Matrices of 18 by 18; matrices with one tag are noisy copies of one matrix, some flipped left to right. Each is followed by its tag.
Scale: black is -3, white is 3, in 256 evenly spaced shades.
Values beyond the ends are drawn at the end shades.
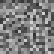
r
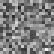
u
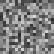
r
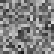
u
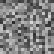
r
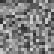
r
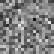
r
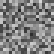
u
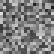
u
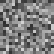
r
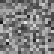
r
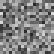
u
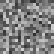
r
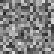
u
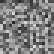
r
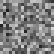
u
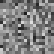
r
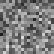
r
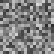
u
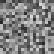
r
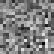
r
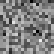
r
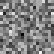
u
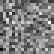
r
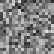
r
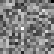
r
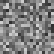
u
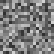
u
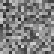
u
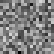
u
